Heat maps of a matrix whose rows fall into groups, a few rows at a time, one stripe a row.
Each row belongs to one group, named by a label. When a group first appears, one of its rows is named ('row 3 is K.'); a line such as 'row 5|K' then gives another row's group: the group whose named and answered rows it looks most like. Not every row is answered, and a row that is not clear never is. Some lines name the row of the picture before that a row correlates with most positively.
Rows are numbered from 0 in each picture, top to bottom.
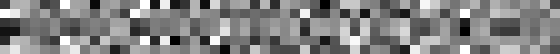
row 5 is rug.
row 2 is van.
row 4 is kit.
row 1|rug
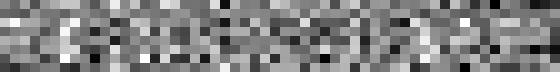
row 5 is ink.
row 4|rug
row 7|van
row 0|ink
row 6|kit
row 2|rug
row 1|van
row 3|kit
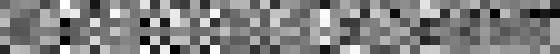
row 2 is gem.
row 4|gem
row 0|kit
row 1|ink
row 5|kit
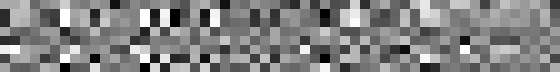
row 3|gem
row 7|gem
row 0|rug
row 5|rug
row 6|kit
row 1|kit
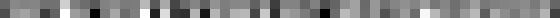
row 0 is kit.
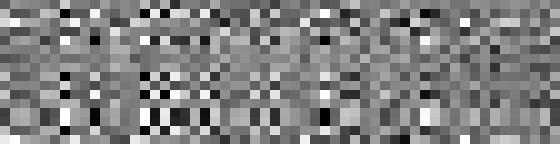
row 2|rug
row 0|kit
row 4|kit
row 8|gem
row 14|gem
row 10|gem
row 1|gem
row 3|van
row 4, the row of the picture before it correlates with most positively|1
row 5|ink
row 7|ink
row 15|rug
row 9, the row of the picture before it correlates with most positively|0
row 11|ink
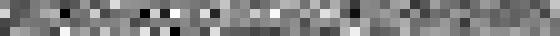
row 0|van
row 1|gem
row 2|van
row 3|kit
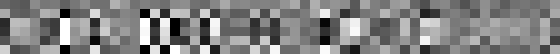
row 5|gem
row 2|kit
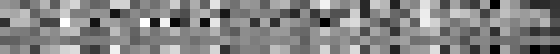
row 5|ink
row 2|kit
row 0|ink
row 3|ink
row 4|van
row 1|rug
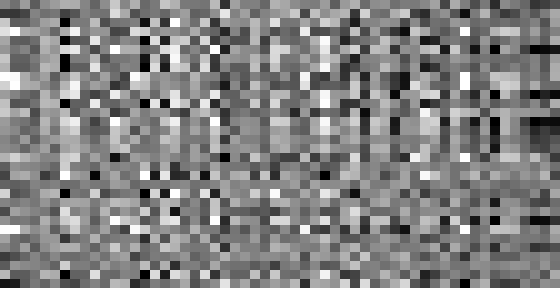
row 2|gem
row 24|ink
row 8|rug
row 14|ink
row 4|gem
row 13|ink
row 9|rug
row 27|ink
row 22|ink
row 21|gem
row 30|gem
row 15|ink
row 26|gem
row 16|ink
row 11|gem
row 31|van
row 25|rug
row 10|ink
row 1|van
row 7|gem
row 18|kit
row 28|van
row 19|kit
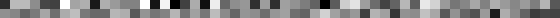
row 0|kit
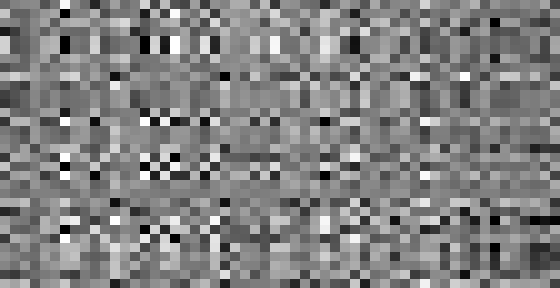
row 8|rug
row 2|ink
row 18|gem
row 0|kit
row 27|ink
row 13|kit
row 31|rug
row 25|gem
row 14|van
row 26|kit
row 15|van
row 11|van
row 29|ink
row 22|rug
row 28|ink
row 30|van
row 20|van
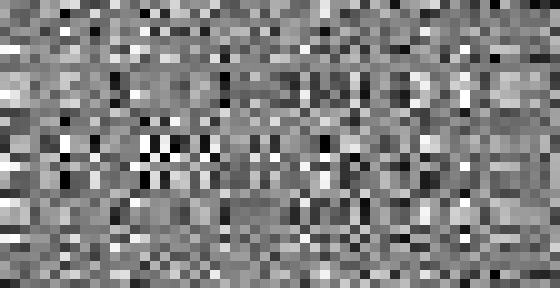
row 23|rug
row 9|rug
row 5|rug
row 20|gem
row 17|gem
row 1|gem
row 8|rug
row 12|van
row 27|van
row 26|rug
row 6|ink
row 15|kit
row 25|van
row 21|van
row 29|gem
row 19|gem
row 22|rug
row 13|gem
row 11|rug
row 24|rug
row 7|van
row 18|rug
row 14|van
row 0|ink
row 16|kit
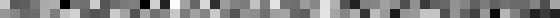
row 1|ink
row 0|gem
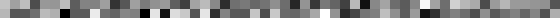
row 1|gem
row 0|rug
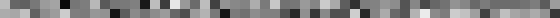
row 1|rug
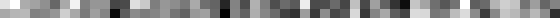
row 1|rug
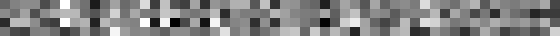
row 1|ink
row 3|van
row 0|kit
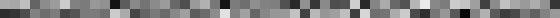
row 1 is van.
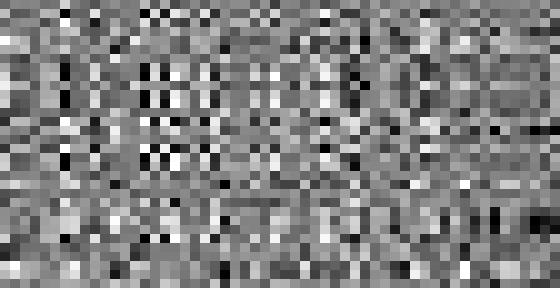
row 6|van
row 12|van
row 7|gem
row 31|ink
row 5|rug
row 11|gem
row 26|gem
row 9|rug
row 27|van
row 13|kit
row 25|ink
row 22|kit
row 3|ink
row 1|gem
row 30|rug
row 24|ink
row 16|kit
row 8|gem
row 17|gem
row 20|rug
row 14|ink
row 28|van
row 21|van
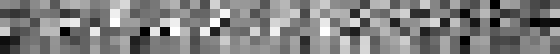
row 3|gem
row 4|van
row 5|van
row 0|ink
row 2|ink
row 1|van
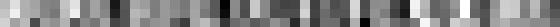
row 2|rug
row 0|rug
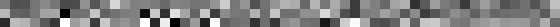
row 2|kit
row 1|gem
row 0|van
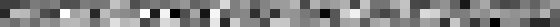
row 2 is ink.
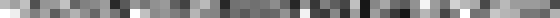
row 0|rug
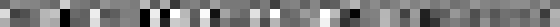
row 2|gem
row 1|gem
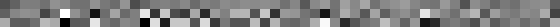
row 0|van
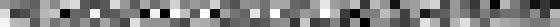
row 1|gem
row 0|ink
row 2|rug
